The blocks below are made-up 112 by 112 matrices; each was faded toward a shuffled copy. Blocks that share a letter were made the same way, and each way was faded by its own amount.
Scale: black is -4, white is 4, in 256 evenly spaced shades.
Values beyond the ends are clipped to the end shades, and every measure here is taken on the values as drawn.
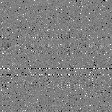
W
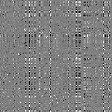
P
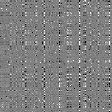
P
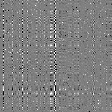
P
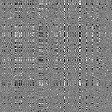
P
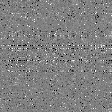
W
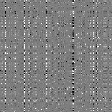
P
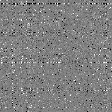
W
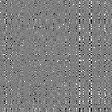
P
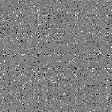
W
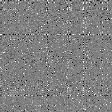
W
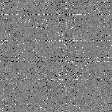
W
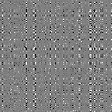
P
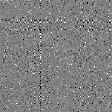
W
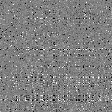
W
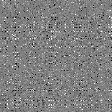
W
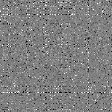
W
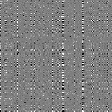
P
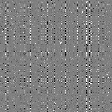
P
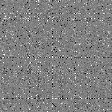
W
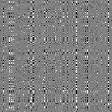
P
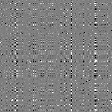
P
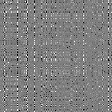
P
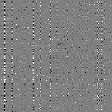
P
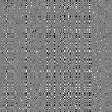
P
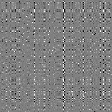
P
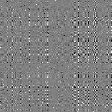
P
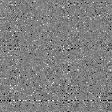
W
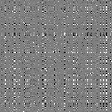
P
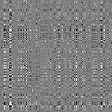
P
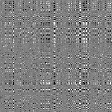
P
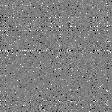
W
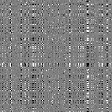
P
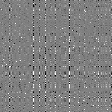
P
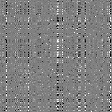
P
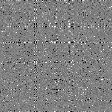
W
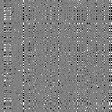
P
